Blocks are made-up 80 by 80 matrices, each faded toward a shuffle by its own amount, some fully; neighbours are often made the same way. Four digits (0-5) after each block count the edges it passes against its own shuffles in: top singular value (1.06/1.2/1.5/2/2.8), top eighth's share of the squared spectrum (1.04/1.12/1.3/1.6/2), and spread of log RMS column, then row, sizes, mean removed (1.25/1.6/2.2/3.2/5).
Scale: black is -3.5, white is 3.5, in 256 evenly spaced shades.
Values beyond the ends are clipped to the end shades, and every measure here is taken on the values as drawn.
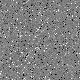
0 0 0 0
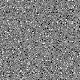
3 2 1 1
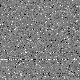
2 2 0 2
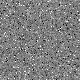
0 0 0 0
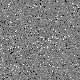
0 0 0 0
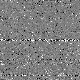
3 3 0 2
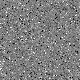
0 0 0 0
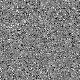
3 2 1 1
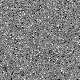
2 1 0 0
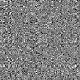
4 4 2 2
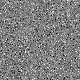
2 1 0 0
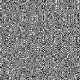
4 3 2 2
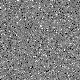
1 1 0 0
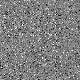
3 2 1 1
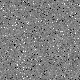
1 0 0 0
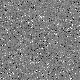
0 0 0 0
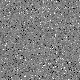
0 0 0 1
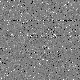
2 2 0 1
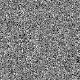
1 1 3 0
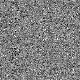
1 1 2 0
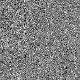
1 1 3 0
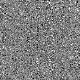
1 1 2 0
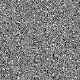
1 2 3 0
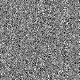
0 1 2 0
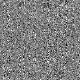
1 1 3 0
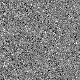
0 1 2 0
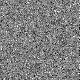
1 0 1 0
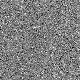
0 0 1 0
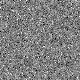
0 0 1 0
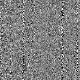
2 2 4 0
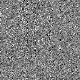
1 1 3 0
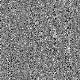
1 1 3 0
